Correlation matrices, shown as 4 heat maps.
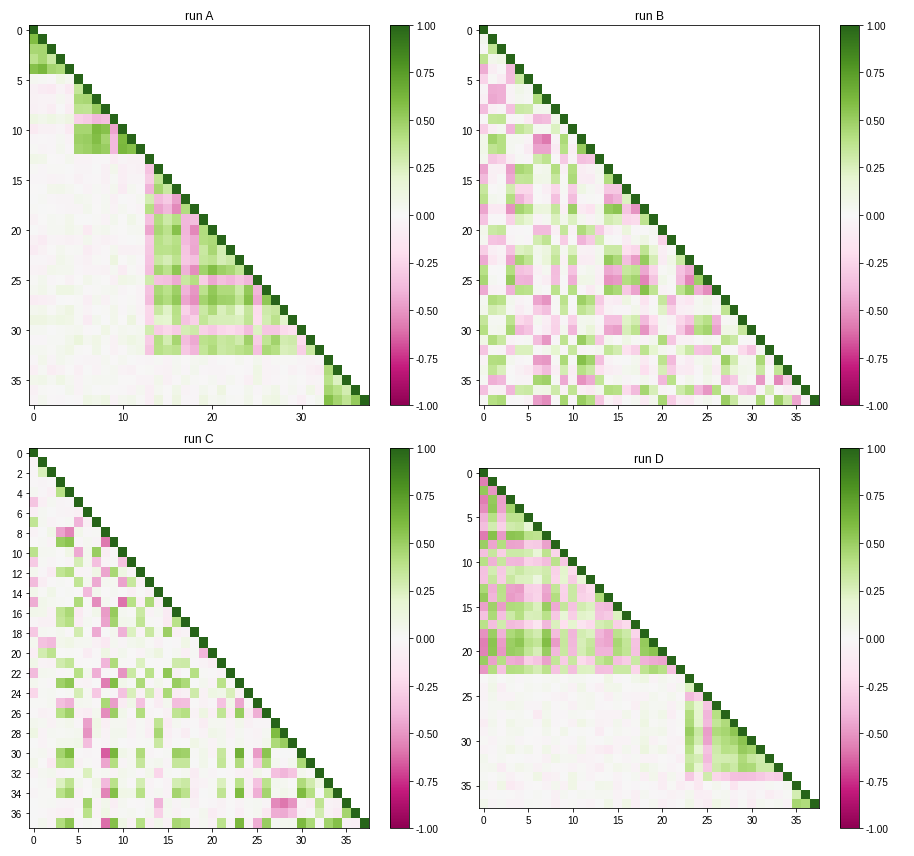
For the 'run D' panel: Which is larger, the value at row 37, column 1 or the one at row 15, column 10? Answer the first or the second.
the first
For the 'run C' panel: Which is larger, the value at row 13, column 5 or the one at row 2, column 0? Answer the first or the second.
the first
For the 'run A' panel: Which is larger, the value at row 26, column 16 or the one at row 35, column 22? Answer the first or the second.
the first
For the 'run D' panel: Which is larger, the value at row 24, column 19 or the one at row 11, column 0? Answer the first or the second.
the first
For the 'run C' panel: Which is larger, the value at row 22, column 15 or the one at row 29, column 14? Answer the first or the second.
the first
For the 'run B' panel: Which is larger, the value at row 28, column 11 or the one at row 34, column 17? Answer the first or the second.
the first
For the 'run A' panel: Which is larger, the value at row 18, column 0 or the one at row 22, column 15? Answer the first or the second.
the second
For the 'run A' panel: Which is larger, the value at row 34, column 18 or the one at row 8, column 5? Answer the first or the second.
the second
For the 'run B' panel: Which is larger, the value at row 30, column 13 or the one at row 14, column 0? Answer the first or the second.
the first
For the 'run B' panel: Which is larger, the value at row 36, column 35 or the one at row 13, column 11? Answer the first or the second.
the first
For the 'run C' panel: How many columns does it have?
38
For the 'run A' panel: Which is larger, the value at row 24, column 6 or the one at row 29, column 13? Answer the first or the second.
the first
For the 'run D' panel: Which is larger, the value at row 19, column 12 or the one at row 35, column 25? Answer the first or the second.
the first
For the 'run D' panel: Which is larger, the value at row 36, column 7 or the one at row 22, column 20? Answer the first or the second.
the second
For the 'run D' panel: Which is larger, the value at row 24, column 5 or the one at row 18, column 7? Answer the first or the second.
the second
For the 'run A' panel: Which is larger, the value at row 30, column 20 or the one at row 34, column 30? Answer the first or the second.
the second
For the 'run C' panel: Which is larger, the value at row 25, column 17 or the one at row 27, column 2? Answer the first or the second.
the second
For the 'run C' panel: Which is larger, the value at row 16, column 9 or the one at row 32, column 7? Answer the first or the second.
the first
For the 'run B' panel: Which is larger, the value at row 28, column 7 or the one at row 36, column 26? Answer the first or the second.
the second
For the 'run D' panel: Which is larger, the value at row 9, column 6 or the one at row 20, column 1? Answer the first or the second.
the second
